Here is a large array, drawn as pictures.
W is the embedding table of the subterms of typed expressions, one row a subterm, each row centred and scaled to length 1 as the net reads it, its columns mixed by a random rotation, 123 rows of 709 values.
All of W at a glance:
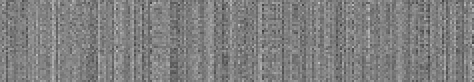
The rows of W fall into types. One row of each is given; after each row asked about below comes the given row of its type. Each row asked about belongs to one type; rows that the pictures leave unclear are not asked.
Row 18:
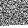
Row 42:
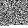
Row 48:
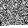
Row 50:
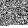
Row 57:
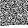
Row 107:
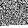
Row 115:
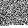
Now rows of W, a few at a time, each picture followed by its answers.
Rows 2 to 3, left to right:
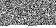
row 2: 50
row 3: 57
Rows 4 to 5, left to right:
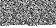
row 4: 57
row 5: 18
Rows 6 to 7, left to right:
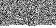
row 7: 115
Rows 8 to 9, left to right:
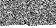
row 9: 18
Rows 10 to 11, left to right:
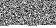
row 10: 50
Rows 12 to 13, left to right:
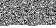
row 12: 50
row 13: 50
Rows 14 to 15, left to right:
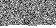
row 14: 48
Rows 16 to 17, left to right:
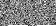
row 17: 48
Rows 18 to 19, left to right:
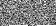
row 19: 48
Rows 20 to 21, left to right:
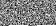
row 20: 50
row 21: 57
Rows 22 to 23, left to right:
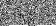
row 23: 115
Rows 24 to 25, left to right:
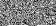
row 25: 50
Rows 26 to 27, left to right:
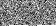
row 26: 48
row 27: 42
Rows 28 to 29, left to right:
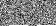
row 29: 42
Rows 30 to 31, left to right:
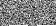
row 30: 18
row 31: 48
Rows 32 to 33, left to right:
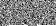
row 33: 42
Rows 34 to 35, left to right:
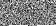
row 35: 107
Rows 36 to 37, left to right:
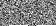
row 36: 18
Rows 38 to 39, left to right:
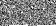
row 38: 18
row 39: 107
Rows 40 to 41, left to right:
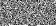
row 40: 42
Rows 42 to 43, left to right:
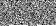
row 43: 42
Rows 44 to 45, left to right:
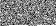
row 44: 57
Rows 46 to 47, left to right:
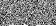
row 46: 115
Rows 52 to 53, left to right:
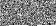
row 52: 57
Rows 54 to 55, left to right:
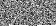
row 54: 42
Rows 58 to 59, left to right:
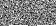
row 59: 18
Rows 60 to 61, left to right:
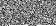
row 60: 18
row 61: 42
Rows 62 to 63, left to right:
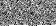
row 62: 42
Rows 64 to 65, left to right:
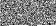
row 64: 57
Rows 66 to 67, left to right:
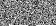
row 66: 42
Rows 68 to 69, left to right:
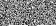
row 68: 115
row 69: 107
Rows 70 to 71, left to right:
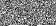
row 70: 50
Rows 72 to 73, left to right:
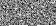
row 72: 107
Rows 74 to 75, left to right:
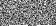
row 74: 18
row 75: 48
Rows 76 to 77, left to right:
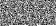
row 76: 57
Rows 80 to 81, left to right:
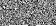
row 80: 107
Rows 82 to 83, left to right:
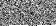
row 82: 18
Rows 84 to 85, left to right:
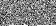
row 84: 115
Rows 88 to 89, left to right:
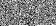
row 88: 107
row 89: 115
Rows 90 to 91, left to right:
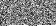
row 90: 115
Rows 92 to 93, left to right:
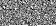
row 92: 107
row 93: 48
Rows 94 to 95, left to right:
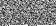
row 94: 18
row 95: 18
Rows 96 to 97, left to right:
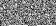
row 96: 48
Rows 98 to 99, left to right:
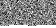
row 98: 42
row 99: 107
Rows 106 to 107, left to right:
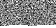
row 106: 48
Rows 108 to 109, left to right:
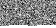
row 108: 107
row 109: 48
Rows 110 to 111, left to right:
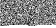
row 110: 57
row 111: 115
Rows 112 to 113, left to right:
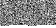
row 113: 107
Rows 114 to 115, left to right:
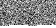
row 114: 18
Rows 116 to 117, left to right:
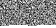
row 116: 107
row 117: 107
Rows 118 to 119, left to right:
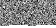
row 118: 50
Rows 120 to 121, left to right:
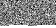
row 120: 42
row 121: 57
